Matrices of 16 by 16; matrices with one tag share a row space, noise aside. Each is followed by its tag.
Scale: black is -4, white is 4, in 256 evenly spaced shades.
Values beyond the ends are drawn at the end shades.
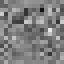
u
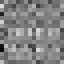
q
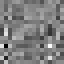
u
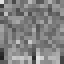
q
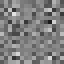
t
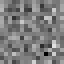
t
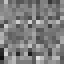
q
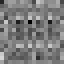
q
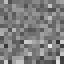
u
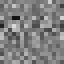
t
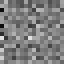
q
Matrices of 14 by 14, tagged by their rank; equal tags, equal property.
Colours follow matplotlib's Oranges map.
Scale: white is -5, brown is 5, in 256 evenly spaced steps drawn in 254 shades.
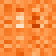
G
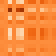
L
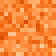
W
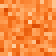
W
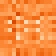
G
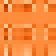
L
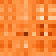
G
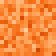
W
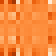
L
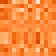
G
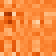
G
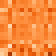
G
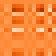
L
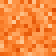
W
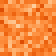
W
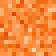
W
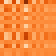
L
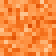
W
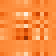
L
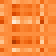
L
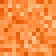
W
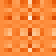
L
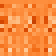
G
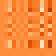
L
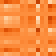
L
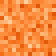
W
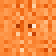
G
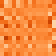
G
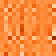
G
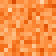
W
